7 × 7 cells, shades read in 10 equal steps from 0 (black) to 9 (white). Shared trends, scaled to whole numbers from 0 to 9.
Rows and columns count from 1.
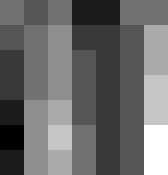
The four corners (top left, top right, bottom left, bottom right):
4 4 1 9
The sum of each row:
21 25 25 26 27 30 30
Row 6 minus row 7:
-1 0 1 0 0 0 0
